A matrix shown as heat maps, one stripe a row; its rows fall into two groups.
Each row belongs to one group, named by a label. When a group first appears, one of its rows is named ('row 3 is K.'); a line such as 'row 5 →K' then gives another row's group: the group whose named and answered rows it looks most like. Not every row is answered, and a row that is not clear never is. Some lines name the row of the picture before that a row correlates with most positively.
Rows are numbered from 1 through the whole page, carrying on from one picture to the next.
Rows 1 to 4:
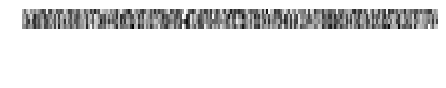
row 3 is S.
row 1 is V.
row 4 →S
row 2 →S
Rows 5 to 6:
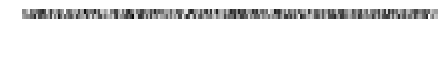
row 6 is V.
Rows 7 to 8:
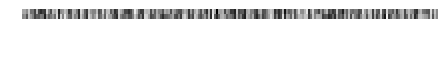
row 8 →S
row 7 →V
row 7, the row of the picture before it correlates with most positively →5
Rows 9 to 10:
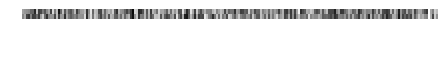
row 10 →S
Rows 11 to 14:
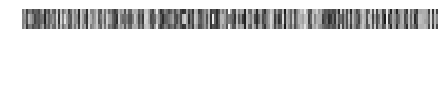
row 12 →S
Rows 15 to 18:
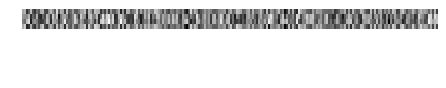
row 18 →S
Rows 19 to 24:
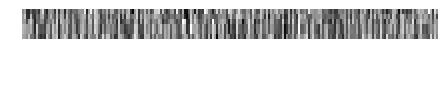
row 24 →V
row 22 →V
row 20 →S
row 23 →V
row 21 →S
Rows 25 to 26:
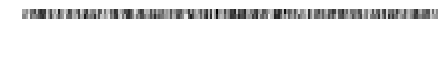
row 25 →V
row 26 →V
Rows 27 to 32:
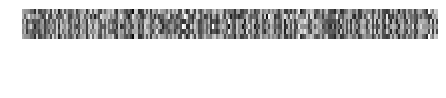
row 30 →S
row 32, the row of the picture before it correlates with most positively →25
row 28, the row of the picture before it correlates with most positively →26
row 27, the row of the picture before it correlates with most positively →25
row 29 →S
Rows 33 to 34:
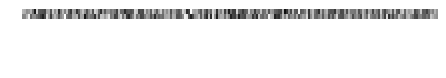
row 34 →V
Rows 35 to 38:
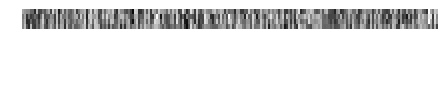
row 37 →S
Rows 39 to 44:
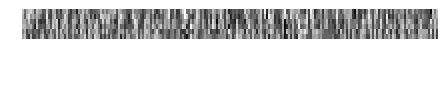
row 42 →V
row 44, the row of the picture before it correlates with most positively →38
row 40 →V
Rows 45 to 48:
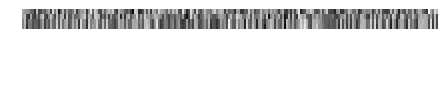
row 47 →S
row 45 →V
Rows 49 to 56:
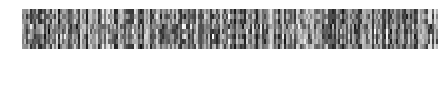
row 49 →V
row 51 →V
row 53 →S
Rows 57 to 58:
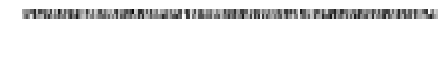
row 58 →S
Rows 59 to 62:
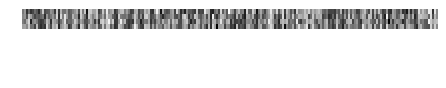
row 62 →V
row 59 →S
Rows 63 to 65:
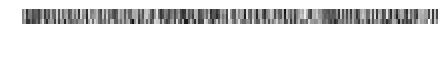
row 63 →S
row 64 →S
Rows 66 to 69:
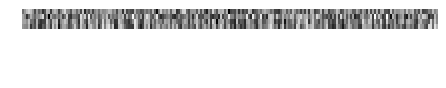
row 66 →V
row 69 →V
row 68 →V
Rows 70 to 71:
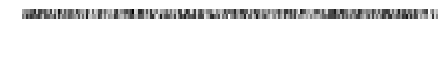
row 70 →V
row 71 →S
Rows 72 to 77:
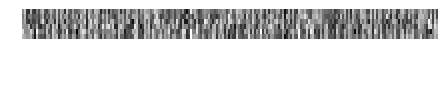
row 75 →V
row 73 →S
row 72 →S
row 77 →V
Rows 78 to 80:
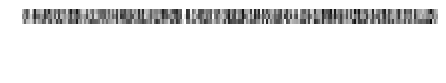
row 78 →S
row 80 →V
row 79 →S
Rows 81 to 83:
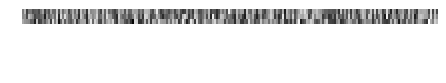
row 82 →S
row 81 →S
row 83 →V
